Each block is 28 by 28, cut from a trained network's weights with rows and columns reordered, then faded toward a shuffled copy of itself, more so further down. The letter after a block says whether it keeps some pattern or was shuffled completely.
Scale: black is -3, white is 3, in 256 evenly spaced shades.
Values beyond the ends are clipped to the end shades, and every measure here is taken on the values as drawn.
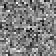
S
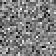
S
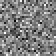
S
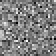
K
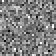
S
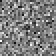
S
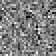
S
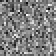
S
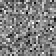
S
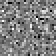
K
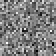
S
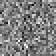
S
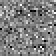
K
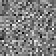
K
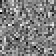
K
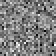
K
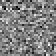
K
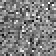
S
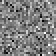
S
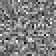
K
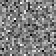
S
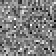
K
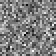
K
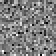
S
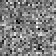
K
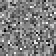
K
